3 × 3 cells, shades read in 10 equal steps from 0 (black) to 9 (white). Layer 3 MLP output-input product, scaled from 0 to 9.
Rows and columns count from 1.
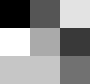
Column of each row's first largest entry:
3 1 1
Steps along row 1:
up up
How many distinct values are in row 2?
3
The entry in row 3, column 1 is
7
